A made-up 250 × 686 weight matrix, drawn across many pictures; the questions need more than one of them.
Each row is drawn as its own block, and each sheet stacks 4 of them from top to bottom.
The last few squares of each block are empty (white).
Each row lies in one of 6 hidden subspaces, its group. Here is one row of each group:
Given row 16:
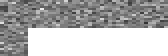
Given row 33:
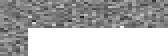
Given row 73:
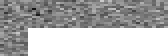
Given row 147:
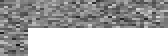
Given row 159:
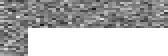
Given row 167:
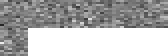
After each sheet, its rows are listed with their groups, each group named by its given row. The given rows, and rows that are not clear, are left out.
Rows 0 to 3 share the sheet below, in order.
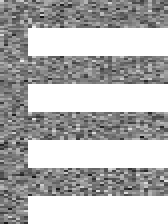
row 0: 159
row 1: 167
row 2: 167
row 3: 16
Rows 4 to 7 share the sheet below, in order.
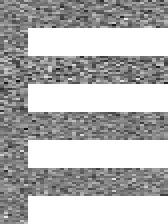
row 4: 147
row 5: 73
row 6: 167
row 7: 159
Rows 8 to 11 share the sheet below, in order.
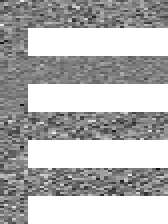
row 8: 167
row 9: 16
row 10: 159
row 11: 33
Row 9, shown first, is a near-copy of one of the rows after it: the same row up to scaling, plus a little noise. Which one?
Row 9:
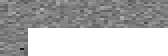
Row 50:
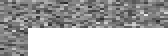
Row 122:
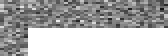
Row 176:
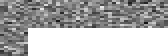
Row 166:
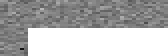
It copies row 166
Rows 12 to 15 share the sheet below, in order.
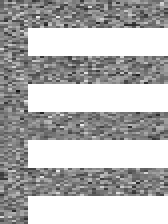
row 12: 16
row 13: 147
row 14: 147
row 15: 16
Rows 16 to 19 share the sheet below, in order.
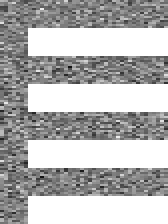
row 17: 73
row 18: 16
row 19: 16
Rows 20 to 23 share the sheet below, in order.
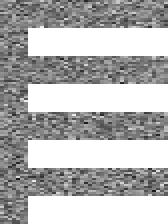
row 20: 147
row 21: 159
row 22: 167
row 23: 33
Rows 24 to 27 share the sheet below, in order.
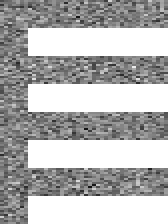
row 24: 16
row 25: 73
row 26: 167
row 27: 167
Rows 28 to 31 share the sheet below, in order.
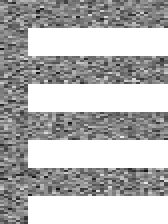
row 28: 16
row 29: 16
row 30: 73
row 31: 16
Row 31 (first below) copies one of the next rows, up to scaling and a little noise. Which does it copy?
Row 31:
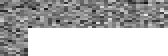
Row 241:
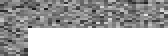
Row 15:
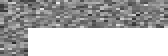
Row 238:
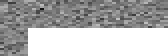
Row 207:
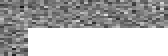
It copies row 241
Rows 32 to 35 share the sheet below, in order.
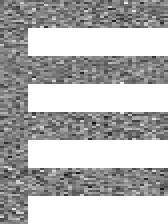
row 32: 73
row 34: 147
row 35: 167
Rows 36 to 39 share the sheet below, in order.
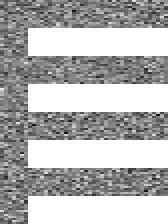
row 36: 33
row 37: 167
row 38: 33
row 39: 16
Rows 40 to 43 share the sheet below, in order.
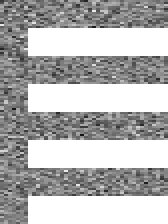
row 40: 159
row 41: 73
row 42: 167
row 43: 16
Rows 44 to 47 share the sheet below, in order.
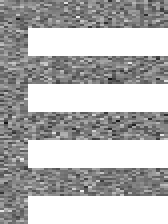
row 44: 16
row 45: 33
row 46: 159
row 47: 167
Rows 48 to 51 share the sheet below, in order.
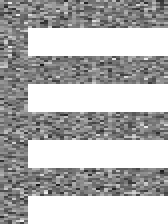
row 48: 147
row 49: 16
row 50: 16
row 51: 16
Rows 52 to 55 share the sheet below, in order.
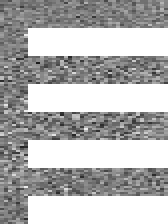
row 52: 16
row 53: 159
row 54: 159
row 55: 147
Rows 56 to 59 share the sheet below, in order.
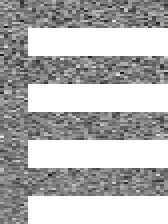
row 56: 73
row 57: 147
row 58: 167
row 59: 159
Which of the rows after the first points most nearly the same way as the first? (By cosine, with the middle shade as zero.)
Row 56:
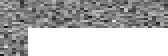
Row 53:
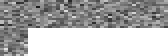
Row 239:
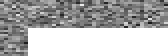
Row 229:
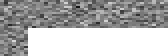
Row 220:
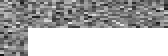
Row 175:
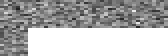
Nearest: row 220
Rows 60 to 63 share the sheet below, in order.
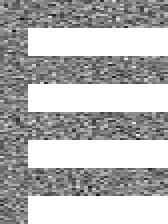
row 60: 147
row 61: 73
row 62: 73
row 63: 167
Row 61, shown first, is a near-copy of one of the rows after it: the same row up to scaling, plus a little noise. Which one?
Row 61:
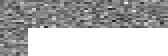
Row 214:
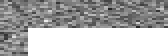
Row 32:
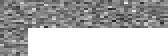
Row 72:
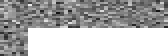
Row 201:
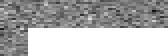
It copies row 32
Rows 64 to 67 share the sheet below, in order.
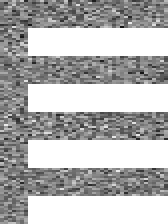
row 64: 159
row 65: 167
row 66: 73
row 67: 147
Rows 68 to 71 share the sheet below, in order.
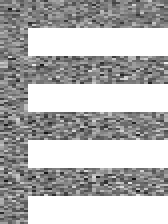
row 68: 167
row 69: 16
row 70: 73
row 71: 73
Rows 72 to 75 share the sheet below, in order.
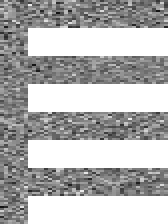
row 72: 73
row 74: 33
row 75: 167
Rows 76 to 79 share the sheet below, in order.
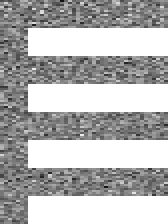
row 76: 167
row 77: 33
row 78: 167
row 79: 33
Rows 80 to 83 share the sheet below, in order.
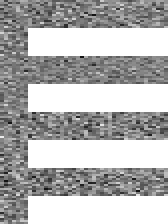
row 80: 73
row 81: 159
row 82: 167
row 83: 73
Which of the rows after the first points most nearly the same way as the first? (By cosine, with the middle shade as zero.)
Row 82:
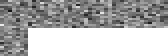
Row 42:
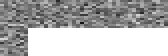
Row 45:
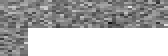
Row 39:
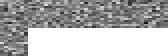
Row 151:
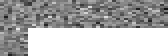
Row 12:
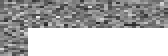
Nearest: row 42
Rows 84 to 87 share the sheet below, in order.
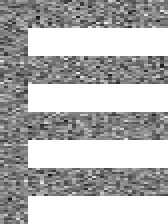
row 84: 16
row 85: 16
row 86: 147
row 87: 147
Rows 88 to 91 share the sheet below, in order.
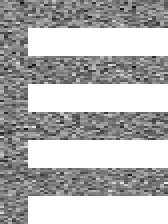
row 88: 73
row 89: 73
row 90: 159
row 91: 33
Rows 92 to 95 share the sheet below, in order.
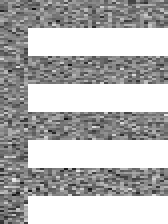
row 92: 16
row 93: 33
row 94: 159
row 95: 159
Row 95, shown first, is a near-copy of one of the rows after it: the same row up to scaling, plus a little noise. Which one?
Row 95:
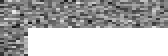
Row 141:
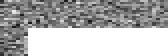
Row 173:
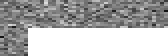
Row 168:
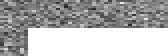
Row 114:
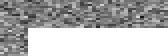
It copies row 141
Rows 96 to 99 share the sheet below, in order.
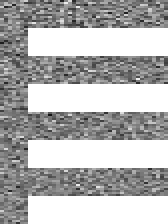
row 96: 167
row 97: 73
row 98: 167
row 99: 16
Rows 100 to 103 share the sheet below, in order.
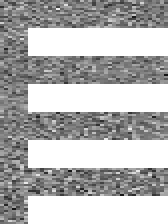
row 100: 159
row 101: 147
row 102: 167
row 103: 147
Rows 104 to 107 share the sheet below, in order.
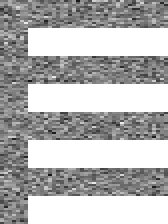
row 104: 147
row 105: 159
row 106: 159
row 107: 73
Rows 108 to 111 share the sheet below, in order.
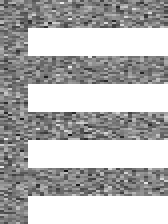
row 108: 147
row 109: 73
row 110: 73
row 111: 16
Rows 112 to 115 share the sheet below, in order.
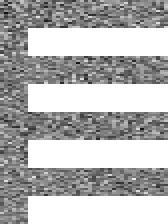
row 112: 73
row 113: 167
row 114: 159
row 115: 73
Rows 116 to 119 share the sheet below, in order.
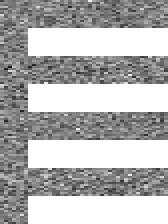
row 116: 147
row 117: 73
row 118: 16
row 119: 33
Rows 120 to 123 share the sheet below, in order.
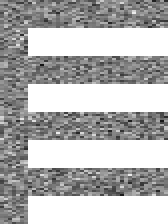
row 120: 147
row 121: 16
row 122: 16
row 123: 33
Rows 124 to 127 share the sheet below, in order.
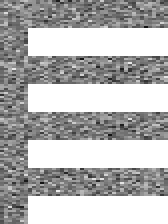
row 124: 147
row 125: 33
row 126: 33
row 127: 159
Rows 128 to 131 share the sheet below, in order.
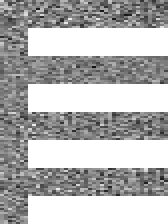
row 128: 159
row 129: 147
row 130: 167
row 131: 16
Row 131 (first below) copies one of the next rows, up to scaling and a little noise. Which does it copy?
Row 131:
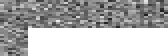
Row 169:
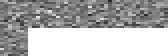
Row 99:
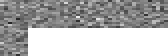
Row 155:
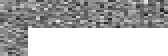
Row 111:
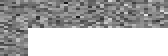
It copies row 155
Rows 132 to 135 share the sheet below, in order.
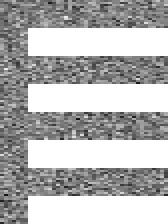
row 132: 147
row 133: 73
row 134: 167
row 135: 73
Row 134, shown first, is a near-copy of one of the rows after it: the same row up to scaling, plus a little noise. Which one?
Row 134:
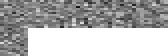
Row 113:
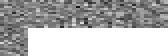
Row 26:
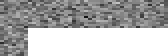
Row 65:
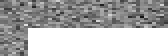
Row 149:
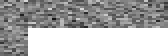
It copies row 113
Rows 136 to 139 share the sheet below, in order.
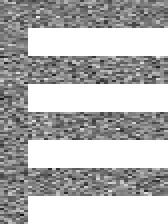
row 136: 16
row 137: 167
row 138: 73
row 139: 33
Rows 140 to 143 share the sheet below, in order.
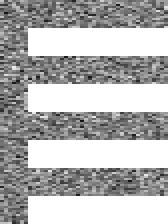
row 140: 73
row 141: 159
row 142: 167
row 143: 147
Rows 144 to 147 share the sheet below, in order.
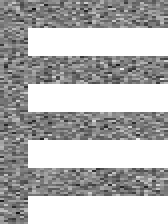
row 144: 73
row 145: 159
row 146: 73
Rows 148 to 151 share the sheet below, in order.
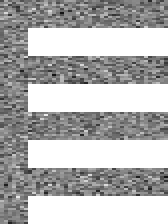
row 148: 73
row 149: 167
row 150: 167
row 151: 167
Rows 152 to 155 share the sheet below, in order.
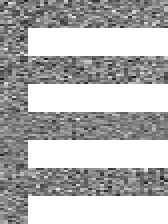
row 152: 159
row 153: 147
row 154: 167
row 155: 16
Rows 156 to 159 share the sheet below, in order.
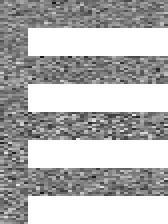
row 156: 167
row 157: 147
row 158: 159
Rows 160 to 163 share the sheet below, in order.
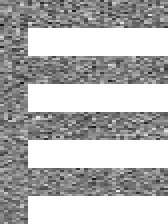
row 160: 167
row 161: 147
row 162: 147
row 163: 147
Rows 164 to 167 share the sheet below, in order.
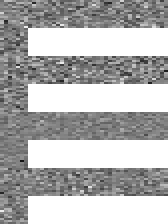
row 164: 147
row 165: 33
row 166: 16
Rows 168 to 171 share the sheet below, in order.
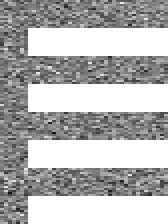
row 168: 159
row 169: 16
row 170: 159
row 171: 33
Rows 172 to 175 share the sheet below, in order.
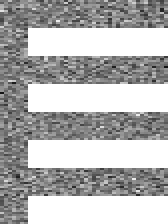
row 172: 16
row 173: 159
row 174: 147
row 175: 73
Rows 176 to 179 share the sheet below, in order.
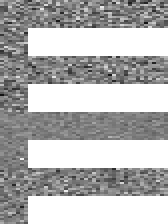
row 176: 16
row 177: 167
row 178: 159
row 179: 147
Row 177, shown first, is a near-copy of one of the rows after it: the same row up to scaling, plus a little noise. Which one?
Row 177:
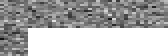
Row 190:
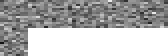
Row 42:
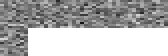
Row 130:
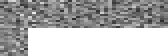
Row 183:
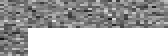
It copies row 183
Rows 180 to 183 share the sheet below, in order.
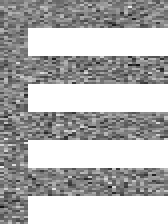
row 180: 33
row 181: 147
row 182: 73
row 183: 167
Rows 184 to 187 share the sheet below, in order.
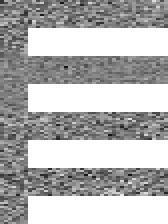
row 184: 159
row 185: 16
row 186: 33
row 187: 33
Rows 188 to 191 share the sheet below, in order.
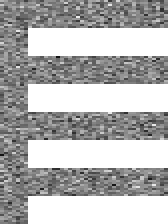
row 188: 16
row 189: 33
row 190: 167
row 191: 147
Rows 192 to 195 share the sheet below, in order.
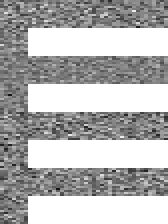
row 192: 73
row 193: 167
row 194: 73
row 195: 16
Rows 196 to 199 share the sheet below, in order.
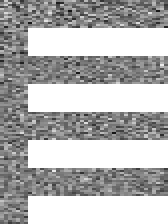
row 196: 73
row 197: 16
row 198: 73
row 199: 167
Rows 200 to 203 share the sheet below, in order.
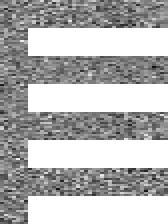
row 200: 147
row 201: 73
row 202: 147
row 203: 16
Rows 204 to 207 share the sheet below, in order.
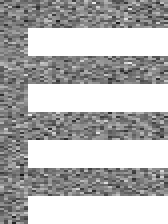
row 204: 147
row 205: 33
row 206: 167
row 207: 16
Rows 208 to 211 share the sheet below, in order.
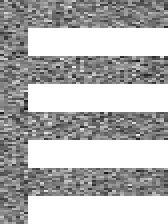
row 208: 73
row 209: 159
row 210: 73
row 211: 147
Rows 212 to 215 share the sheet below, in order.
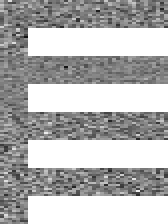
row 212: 16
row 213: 16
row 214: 73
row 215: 73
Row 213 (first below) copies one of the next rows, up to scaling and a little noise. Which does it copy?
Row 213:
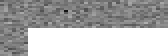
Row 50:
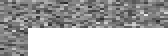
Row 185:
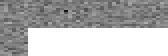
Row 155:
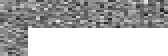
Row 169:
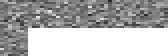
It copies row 185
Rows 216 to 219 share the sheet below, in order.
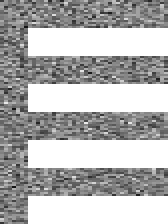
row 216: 167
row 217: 73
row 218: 73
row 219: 73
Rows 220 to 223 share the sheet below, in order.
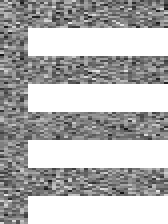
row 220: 73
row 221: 73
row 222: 33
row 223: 73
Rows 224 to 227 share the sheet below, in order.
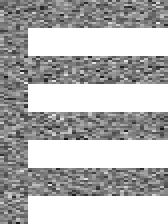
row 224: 33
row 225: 147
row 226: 167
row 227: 167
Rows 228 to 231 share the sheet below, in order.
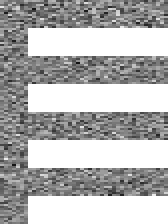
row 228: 73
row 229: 159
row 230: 73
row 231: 33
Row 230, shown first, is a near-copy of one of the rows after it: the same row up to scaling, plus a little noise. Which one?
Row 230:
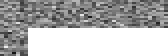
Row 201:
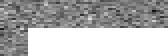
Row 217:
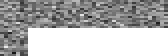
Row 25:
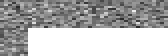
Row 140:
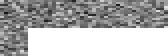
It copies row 217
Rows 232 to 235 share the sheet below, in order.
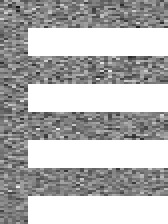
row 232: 73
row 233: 16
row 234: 16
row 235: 16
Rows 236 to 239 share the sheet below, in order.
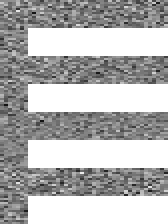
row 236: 33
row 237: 159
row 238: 16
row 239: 147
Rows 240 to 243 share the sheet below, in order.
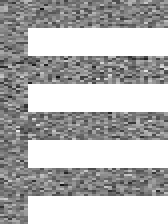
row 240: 16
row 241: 16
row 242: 167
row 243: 33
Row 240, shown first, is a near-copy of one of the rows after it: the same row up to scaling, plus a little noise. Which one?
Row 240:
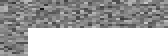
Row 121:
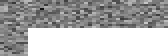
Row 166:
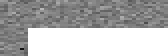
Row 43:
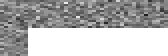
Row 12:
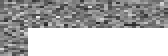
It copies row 121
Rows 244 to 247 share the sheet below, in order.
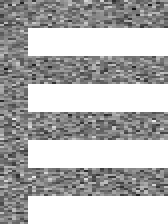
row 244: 147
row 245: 73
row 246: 147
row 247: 73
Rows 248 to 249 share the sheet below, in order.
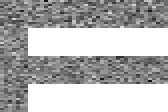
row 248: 167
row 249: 147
